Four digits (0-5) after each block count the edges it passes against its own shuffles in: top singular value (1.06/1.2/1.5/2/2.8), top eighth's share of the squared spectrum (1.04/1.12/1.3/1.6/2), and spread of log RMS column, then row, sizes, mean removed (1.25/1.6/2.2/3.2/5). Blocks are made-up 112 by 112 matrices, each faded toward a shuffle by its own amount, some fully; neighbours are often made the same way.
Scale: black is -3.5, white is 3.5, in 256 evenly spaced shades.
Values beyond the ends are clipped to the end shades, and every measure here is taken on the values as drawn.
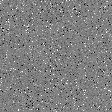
2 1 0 0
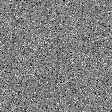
0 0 0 0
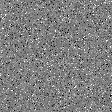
0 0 0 0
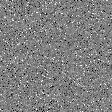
1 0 0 0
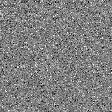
3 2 0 0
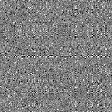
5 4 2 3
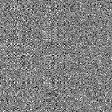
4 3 2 2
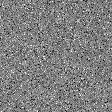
0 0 0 0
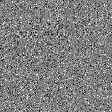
3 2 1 1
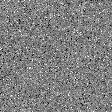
1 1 0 0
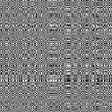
5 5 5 4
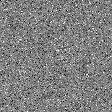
2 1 0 0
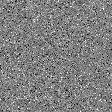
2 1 0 0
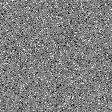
0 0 0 0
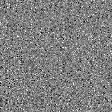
3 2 1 1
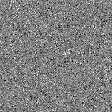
4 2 1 1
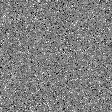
0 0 0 0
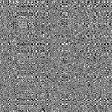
5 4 3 3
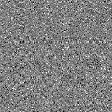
4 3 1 1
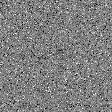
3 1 0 0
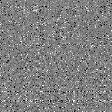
4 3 1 2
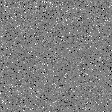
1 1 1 1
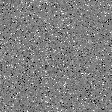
3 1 0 0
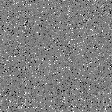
3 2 1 1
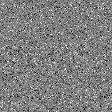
0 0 0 1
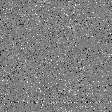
1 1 0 0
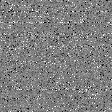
2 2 0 2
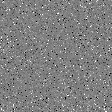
0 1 0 0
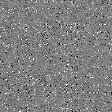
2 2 2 2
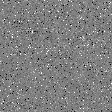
1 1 0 1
